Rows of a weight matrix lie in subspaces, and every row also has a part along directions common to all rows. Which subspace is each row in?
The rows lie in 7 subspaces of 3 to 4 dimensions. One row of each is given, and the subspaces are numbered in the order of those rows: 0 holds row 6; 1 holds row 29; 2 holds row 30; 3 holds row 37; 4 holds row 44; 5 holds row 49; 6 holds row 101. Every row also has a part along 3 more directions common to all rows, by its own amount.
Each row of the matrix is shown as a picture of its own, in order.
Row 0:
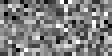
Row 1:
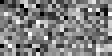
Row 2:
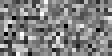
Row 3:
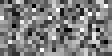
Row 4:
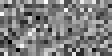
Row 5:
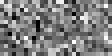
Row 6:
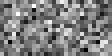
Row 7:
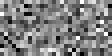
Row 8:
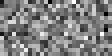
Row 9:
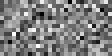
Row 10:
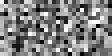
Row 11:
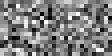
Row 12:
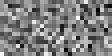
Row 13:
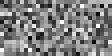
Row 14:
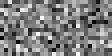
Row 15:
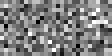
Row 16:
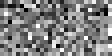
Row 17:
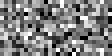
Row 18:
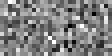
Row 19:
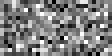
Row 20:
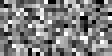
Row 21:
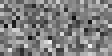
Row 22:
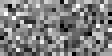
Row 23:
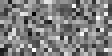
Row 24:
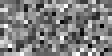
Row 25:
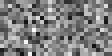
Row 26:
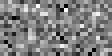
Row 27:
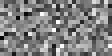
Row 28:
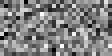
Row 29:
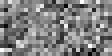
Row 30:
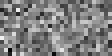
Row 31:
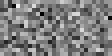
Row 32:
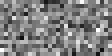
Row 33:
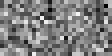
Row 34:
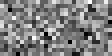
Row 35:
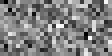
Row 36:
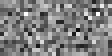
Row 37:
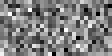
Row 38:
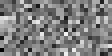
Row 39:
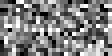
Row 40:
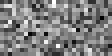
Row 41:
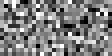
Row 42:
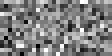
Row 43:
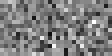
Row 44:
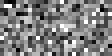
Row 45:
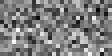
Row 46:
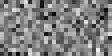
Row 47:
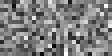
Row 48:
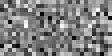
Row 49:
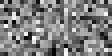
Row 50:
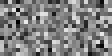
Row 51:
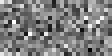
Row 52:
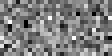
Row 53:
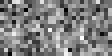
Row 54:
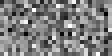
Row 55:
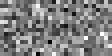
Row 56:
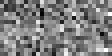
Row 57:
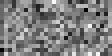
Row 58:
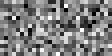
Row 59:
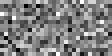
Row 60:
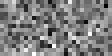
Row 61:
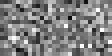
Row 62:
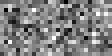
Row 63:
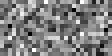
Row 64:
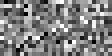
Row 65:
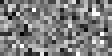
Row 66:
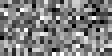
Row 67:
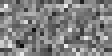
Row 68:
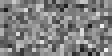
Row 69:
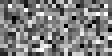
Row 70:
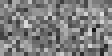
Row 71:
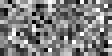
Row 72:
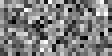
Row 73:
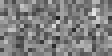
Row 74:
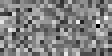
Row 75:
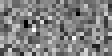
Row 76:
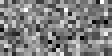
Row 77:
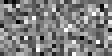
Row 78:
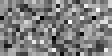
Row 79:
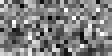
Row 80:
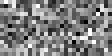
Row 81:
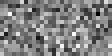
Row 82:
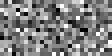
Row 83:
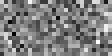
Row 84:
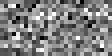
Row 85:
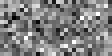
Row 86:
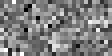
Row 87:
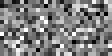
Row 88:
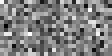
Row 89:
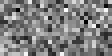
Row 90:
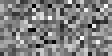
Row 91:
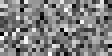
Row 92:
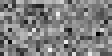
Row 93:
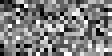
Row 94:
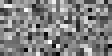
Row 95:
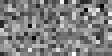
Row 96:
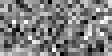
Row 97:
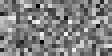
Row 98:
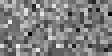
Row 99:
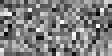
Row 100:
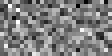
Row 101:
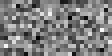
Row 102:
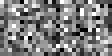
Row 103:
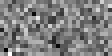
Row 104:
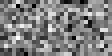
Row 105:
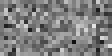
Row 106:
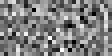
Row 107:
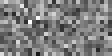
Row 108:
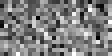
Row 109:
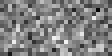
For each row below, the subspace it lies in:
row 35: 4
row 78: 2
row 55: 5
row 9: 0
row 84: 6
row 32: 1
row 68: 1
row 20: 0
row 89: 5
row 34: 4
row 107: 5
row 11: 6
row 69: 4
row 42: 1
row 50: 4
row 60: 4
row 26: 1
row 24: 1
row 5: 5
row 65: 0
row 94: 5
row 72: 0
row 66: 2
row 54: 0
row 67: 1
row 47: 4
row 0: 4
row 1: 5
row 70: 6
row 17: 6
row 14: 2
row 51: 5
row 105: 0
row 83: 0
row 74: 3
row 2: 1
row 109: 2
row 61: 6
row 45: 2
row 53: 2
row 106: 0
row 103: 2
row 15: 2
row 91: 3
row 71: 6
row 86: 2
